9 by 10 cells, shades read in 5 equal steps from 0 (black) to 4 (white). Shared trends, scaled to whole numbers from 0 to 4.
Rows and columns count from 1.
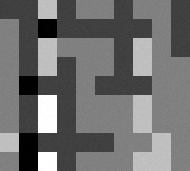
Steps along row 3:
down up down same same down up down down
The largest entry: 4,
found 3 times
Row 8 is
3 0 1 1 1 1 2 2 3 2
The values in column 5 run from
1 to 2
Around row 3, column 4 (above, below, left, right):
1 1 3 2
